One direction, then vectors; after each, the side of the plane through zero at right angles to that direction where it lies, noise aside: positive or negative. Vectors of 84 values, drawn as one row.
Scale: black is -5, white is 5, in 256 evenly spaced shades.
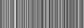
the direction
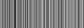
negative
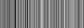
negative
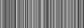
negative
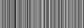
negative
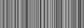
negative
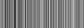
negative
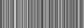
positive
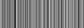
negative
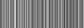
positive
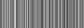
positive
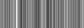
negative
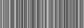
positive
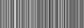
positive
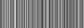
positive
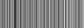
negative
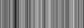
negative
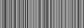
negative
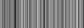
negative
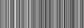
positive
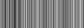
negative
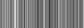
positive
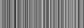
negative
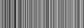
negative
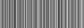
negative
